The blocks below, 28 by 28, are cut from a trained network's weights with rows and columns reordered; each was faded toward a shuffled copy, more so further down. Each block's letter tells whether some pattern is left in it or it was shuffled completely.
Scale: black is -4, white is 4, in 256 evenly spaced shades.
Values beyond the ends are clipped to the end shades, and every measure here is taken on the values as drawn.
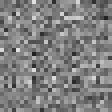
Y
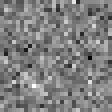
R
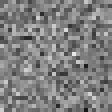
Y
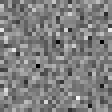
R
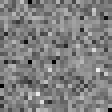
R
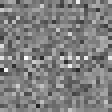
Y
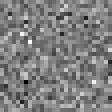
Y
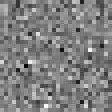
R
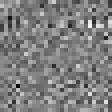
Y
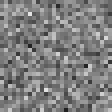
R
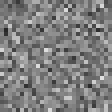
R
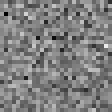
R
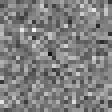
R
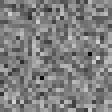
R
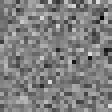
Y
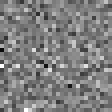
Y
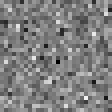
R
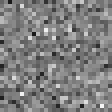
R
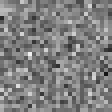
R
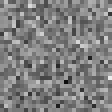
R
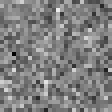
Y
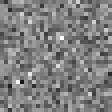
R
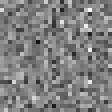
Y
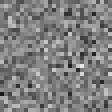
R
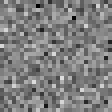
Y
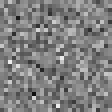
R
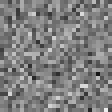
R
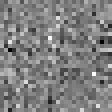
Y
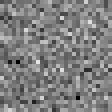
R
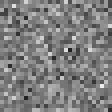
R
